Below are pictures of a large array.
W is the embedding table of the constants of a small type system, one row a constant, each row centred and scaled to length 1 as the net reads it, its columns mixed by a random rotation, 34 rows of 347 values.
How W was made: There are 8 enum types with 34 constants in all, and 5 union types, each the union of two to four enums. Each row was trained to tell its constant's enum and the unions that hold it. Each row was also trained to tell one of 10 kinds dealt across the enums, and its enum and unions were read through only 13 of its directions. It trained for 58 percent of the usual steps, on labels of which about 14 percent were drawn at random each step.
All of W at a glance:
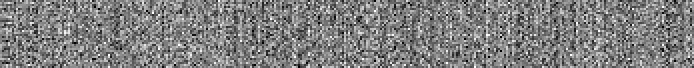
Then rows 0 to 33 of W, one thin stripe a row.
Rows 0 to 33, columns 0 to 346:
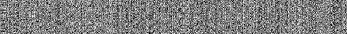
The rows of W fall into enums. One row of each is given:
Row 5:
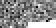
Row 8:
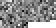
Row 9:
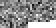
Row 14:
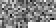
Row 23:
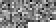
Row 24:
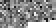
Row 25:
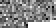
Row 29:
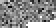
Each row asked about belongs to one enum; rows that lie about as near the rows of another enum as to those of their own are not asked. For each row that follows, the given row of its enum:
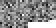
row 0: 23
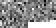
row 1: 8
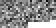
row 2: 23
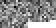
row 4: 24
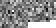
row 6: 25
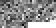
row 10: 23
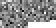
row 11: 8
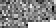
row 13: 25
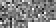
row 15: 8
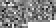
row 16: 25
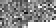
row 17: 14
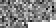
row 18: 25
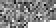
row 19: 9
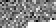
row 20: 24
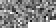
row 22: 29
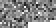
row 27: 9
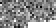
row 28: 24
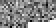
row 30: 23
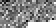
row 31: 24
